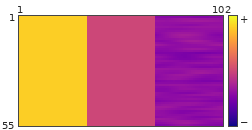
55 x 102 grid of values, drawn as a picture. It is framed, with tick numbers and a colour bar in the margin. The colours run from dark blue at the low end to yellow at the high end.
It is made of 1 by 3 panels. Panel 1,1: very high, flat. Panel 1,2: middling, flat. Panel 1,3: low, streaked across, faint in contrast.
